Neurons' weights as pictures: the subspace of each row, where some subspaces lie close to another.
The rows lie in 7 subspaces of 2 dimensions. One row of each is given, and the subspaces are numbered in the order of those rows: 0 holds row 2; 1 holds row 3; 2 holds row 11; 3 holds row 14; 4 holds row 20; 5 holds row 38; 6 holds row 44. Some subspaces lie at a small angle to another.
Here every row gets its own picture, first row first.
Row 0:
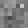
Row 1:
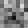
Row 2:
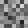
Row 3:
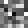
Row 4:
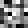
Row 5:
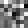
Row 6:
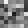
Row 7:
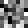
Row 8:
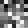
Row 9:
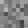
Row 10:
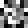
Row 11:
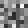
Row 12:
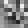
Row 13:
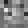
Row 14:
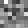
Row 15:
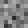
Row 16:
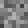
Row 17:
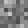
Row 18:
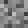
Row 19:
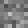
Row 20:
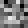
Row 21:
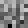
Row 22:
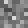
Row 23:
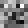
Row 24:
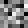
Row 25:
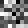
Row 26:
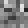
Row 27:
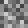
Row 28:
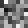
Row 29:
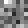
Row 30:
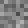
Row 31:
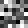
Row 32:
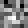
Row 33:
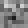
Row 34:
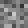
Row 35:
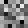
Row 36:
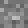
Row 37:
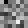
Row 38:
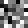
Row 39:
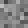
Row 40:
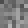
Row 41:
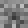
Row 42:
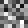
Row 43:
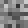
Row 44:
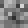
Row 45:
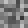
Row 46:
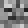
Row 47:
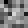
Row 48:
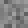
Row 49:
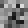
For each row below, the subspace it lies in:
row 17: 6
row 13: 3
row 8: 2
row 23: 6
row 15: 5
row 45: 4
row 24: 1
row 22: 5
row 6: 1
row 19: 2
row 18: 1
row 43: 2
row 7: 5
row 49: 6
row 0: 6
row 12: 4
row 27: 0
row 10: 5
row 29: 6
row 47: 3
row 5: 1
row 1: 4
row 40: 1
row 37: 0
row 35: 0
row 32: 4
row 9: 0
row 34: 2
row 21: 1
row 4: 3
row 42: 0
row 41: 2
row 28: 5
